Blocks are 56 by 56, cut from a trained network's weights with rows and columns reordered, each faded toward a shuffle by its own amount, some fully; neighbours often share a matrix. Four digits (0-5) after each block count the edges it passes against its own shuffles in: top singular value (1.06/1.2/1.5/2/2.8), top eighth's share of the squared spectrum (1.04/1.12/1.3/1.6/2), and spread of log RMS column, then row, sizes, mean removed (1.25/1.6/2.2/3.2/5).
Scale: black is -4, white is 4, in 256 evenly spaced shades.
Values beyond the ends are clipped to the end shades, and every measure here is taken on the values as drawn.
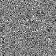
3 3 1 1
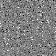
3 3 1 1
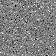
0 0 0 0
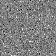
3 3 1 1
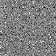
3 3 1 1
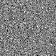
2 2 1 0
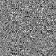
3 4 2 2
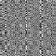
4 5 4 1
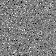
0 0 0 0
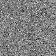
1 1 0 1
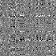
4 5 2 3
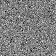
0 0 0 0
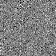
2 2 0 0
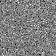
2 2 0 1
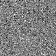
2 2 0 0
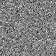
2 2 0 0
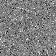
0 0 0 0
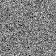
2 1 0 0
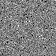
0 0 0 0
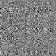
3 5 2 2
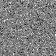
0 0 0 0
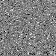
2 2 0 1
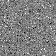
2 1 0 0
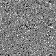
2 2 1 0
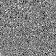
2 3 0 1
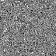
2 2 0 0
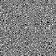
3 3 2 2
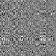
4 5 3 2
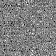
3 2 0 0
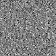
3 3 1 1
